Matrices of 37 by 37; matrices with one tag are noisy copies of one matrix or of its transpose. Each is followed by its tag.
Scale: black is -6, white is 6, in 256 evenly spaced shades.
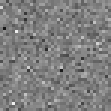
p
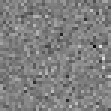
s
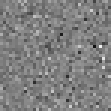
s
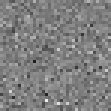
s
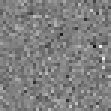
s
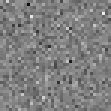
p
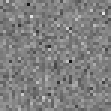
p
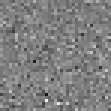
s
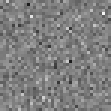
p
